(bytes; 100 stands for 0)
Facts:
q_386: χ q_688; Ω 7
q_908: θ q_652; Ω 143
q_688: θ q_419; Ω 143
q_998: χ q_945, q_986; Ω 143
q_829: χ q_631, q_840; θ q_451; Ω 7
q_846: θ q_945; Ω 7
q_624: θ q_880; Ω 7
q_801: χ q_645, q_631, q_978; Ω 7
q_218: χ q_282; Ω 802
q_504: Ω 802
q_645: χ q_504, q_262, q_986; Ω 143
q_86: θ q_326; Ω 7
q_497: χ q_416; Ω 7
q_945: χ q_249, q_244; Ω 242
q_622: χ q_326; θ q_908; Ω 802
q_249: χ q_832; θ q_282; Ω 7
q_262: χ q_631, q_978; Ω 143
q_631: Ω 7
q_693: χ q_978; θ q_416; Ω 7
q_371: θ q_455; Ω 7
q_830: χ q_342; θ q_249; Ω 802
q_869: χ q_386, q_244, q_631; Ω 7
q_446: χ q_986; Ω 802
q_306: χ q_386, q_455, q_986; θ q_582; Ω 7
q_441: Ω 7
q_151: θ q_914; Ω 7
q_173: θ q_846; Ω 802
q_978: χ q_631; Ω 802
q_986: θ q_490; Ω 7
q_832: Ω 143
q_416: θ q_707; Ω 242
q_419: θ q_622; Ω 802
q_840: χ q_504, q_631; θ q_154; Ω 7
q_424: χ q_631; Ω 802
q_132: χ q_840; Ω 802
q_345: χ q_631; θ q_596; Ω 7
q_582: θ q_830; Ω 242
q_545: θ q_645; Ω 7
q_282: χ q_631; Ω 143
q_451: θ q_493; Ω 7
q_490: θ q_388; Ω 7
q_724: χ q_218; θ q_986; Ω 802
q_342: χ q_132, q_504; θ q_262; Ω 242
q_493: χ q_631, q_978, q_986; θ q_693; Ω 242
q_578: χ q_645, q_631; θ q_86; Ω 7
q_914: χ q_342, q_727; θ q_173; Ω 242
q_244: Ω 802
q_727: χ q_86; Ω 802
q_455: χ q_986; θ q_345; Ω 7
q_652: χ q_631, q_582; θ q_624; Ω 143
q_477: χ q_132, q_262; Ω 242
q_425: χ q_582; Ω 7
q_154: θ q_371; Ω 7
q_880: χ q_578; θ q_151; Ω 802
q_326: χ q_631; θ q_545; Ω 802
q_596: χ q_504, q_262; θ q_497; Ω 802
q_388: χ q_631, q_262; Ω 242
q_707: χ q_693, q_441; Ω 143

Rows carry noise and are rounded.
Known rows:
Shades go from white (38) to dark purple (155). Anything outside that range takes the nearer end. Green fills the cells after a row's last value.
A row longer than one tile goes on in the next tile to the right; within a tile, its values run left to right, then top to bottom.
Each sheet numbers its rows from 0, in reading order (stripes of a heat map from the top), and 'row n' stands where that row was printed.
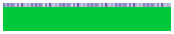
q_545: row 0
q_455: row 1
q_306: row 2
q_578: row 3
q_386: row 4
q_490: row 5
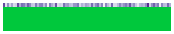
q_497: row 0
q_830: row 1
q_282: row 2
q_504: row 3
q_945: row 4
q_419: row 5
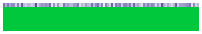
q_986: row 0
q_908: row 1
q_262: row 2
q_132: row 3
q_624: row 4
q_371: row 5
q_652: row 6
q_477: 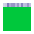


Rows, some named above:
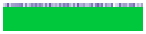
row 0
q_652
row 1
q_869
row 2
q_345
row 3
q_880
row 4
q_998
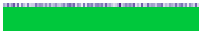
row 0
q_244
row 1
q_388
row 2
q_173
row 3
q_624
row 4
q_688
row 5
q_998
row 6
q_978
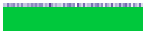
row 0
q_582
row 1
q_840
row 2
q_727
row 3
q_132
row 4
q_504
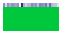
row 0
q_86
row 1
q_151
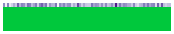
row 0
q_416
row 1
q_880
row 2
q_840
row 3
q_388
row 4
q_441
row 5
q_249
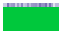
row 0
q_493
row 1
q_846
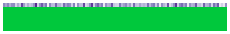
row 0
q_840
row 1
q_419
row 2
q_596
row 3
q_622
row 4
q_342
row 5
q_326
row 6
q_622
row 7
q_832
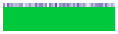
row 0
q_707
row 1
q_830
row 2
q_425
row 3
q_914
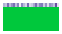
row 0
q_504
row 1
q_724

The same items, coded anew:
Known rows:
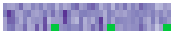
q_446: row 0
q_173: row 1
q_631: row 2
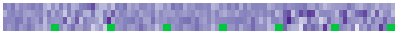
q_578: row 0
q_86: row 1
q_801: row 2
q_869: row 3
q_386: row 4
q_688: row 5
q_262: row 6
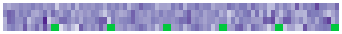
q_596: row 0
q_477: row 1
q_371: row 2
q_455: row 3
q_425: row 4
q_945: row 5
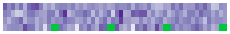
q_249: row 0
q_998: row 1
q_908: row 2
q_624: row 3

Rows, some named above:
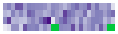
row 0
q_582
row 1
q_326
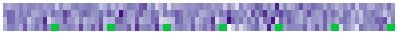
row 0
q_596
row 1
q_419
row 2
q_622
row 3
q_596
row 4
q_416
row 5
q_244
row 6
q_388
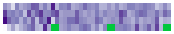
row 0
q_416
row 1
q_345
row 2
q_419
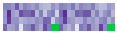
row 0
q_652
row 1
q_908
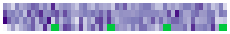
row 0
q_416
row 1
q_724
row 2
q_693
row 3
q_622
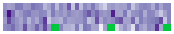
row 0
q_880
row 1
q_441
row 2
q_342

